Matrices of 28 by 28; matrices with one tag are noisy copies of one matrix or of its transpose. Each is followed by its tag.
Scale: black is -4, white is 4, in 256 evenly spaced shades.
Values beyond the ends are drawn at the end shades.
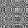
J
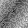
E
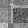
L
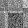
L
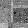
L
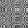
J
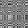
J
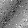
E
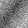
E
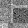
L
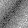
E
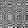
J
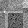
L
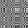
J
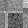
L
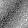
E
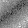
E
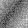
E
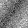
E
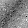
E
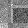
L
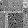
L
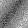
E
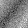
E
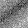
E
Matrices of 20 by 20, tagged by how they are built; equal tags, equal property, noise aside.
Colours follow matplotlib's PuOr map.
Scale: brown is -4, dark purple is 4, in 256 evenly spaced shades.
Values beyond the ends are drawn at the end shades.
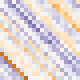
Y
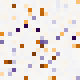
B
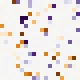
B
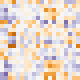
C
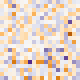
C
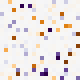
B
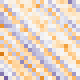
Y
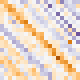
Y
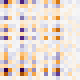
C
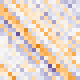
Y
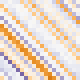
Y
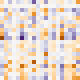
C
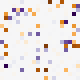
B
